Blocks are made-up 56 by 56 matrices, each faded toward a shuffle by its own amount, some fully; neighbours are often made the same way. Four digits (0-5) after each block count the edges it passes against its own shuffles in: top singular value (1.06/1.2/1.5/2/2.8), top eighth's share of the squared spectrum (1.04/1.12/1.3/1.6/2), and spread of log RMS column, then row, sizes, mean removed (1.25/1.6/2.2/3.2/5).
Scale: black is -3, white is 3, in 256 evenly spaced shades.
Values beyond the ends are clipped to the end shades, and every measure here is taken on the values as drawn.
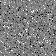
0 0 0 0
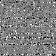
1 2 0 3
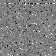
2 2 0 1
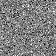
0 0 0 0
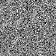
0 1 2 0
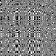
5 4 3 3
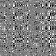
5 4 3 3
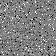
0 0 0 0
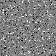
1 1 0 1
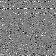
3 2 0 2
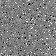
0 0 0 0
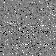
1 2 0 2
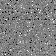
2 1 0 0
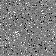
2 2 1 0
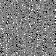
3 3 2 0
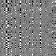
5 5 3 2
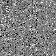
1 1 1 0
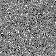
1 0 0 0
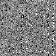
1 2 3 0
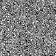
0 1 2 0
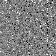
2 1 1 0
